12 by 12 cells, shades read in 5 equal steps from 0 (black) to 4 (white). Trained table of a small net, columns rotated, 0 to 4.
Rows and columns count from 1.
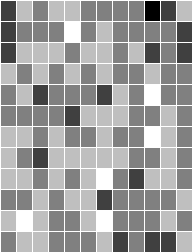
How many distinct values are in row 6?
3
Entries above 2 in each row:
4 2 6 5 3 4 6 7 7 4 6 4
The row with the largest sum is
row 11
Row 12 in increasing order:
1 1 1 2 2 2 2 2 3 3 3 3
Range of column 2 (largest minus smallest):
2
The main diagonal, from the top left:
1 2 3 2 2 3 3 3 1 2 3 3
